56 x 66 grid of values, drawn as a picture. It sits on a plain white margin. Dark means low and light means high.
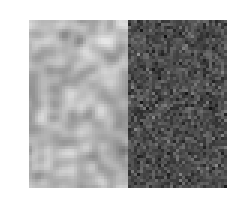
It is made of 1 by 2 panels. Panel 1,1: high, blotchy. Panel 1,2: low, fine-grained.
